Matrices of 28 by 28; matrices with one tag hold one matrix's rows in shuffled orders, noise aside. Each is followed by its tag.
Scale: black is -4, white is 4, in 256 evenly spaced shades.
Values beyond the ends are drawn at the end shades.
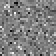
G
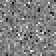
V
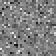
G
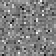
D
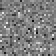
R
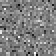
R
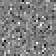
D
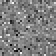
G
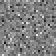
D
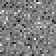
R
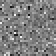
G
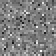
D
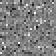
R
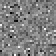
G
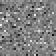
R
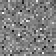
D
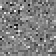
G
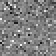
G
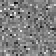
G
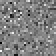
G
